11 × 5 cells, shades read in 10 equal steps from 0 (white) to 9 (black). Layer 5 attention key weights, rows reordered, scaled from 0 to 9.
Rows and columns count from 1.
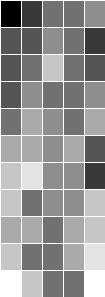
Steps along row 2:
same down up up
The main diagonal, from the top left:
9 6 2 5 3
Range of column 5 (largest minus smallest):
7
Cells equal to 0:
2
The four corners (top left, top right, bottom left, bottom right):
9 4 0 0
